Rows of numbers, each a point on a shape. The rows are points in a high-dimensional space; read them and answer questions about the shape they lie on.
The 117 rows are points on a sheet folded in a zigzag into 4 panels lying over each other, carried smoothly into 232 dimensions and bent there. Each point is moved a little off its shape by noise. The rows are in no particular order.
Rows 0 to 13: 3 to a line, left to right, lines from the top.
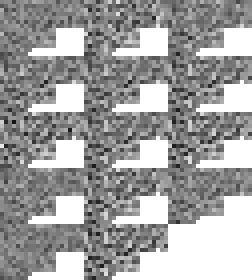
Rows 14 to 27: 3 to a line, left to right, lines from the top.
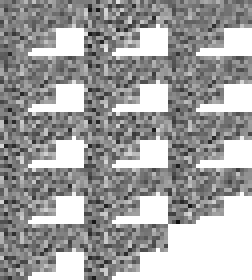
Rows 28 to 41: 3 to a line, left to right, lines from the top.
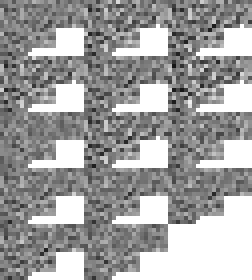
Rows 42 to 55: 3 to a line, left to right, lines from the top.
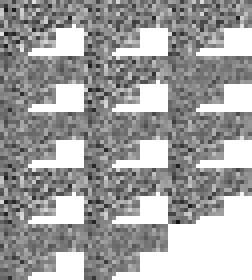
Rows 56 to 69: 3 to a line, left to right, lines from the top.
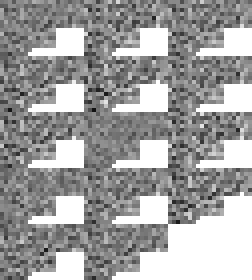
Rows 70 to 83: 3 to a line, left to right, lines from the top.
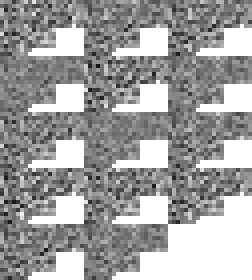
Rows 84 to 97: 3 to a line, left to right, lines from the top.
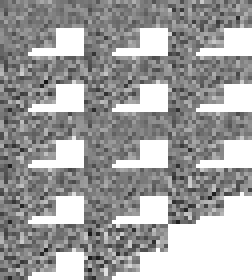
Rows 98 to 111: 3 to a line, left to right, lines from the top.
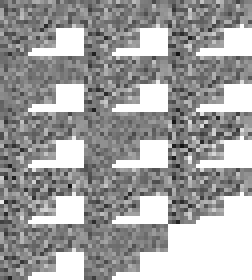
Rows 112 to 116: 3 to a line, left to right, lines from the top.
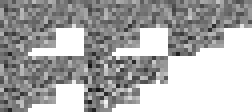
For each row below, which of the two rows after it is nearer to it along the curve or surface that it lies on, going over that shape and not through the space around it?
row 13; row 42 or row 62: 42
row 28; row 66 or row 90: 66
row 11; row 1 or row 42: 1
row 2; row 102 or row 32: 102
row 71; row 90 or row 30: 30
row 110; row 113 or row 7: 113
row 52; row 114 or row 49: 49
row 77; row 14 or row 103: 14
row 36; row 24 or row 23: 23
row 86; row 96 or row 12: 12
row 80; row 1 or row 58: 1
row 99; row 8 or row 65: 65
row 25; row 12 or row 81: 81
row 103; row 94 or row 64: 94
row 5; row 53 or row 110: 53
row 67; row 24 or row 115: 24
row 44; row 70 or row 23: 70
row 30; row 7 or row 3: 7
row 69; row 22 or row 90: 90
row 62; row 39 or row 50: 50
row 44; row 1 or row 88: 1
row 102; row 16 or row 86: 16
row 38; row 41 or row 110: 110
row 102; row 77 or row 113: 113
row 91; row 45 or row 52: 45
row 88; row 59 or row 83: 59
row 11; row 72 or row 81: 81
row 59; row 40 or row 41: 40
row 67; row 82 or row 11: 82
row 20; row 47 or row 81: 81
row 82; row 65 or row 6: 65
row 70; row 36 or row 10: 36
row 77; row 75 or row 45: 75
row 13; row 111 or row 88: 88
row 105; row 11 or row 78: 11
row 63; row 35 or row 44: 44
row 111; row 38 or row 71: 38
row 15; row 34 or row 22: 22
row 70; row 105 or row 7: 105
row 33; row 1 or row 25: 25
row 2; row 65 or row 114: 65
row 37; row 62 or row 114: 62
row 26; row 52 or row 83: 52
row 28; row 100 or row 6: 6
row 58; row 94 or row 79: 94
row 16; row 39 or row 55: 39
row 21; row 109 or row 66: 66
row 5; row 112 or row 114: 114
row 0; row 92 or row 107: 107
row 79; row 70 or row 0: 70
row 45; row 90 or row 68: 90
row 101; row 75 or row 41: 75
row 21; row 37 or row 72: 37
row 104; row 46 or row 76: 46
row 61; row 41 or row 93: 41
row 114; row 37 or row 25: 25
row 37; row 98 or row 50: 50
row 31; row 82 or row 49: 49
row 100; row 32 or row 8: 8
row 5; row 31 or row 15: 15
